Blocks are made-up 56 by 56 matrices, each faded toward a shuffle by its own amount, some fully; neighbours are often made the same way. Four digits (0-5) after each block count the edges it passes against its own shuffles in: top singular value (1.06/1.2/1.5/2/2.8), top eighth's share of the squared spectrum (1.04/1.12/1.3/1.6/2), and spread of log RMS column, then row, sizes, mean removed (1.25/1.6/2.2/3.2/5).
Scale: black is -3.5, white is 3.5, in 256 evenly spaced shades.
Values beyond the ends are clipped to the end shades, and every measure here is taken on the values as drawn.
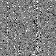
1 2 2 0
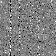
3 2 2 0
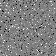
0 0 0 0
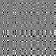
5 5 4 4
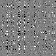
4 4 3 2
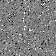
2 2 1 0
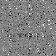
3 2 1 1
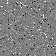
0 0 0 0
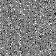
1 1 2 0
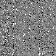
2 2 2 0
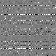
4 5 1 3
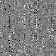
4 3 2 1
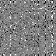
4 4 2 1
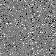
3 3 1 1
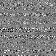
1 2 0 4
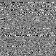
2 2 0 4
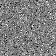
0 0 0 0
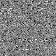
0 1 0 2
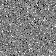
0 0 0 0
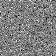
0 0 0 1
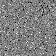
0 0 0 0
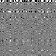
4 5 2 3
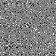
3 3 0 2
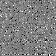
3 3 0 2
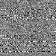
3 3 0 3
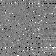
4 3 1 1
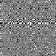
4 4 2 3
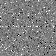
1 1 0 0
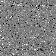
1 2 0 1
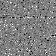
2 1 0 1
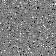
0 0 0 0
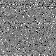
1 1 0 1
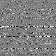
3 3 0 3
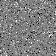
0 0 0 0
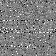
2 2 0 2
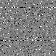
2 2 0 2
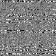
2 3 0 3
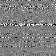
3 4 0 4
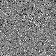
0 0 0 1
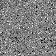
0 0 0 1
